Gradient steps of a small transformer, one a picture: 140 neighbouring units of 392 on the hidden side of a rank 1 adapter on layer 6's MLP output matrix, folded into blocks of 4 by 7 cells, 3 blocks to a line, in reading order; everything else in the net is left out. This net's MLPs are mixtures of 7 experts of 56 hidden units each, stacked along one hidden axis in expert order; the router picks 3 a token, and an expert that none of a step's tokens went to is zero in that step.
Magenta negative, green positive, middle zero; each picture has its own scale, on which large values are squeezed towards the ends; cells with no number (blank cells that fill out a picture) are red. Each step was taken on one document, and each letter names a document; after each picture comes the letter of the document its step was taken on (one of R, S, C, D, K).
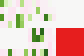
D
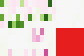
D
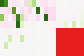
D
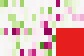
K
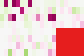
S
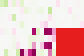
K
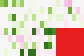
K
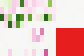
D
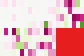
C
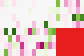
C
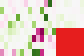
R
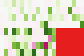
K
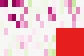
S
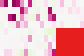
S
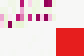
R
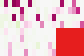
S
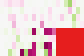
K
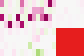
R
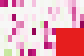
C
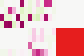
R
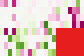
C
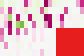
R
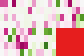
C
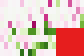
C
